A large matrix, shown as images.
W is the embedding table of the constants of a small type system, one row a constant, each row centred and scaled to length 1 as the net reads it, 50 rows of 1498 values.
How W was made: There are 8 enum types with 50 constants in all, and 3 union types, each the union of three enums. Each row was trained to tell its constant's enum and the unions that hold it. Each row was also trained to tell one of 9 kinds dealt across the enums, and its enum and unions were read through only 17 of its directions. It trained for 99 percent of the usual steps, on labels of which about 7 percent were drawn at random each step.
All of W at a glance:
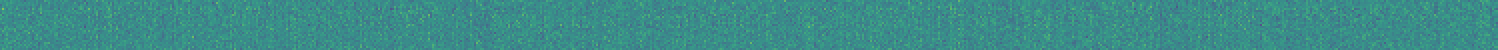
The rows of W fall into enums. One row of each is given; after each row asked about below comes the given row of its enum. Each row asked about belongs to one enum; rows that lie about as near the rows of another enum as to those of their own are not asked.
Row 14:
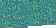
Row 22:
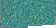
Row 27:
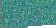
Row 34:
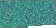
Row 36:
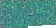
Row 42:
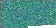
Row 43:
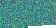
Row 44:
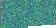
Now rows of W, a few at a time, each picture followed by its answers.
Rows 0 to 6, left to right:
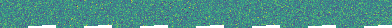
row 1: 36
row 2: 43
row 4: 43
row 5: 42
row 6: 42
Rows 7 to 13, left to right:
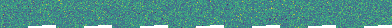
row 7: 36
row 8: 36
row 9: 36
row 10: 42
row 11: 44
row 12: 36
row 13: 42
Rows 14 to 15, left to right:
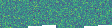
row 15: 27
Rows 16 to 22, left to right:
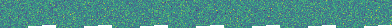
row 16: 34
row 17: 34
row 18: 27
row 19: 22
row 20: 27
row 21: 14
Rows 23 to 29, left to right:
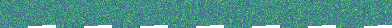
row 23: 14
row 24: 27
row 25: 34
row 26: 43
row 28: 36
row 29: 44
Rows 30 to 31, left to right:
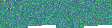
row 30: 42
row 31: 14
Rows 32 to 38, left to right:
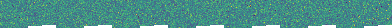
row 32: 43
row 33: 14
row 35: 27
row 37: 27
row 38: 43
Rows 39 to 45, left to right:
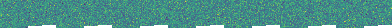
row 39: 34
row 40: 14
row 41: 44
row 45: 43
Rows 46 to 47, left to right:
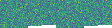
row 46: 27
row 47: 42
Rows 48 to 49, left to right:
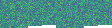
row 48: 36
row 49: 22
